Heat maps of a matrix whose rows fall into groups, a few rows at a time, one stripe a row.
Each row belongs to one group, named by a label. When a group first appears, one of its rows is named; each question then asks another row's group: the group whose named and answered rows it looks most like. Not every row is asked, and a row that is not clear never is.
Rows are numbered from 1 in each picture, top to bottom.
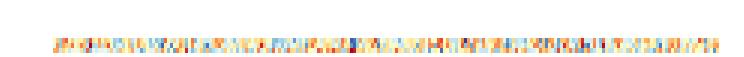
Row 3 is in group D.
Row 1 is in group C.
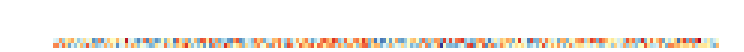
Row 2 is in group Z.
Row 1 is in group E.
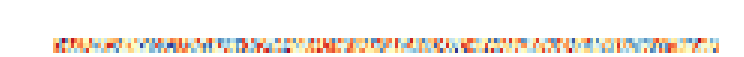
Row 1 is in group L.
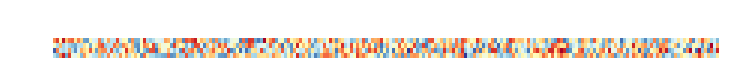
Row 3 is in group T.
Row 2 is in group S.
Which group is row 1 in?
L
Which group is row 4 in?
E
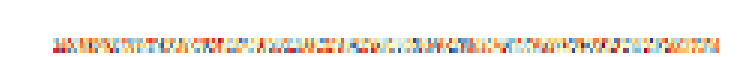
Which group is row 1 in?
T
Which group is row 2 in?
C
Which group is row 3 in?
Z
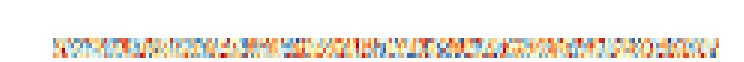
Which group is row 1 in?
T
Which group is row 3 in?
S
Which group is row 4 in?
Z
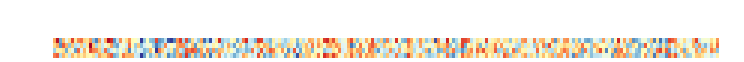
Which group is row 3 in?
T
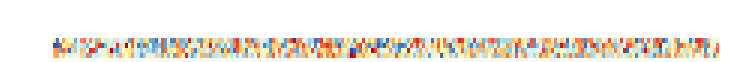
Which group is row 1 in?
E
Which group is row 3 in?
Z
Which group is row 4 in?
D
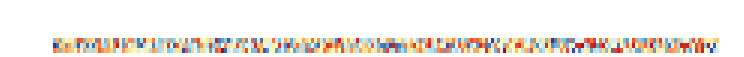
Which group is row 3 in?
C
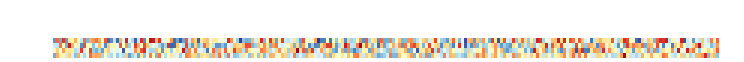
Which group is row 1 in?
T
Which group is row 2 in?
E
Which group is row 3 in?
Z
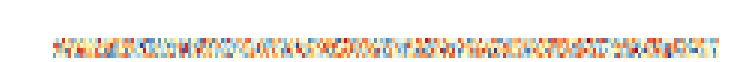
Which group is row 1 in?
E
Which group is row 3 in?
L
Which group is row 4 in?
T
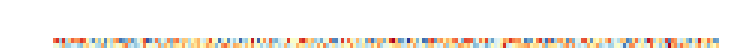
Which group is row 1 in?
L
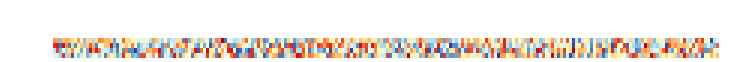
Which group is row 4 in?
S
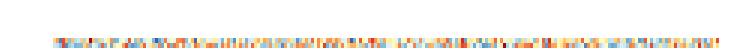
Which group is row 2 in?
S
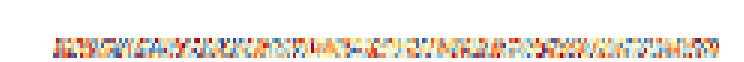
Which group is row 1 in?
L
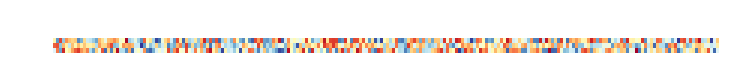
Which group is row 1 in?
E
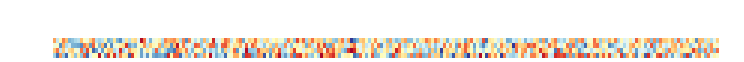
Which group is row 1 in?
Z
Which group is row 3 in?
D
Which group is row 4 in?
E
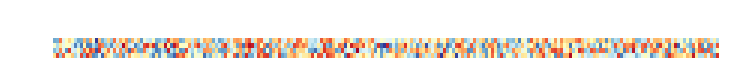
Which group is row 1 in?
E
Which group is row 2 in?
S
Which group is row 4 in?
D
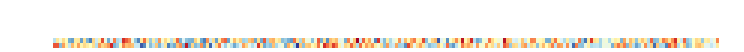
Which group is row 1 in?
S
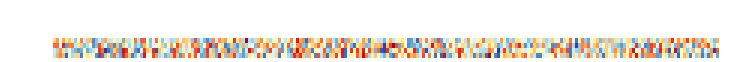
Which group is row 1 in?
Z
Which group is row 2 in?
L
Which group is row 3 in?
S
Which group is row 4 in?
S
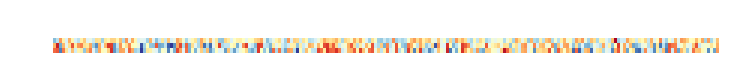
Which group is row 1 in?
E
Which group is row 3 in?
D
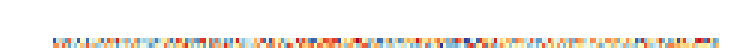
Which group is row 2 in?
Z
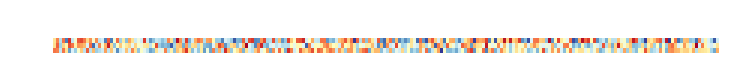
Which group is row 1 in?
L
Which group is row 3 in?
Z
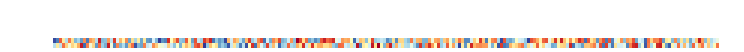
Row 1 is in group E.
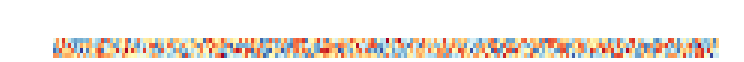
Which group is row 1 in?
S
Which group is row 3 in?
E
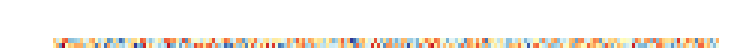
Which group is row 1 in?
Z
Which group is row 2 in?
L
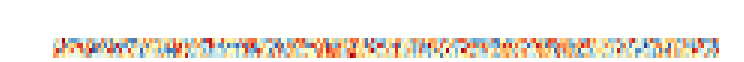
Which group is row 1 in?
S
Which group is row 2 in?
L
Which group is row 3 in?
D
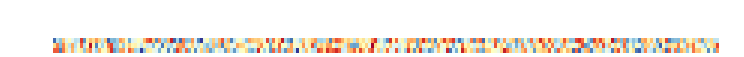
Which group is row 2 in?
Z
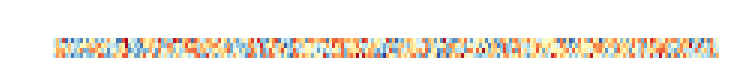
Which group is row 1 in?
S
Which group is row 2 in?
T
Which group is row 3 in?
T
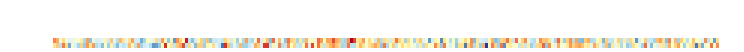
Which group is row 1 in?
D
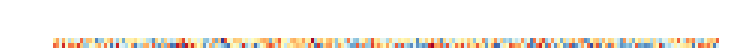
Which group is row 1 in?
Z
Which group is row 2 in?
L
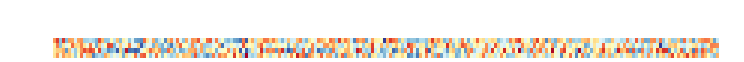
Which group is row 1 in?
L
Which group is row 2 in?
C
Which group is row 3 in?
T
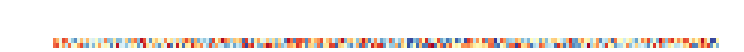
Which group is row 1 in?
Z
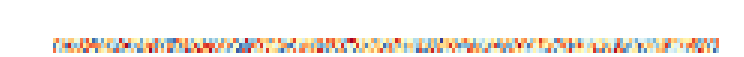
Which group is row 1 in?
D
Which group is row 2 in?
T
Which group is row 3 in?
L
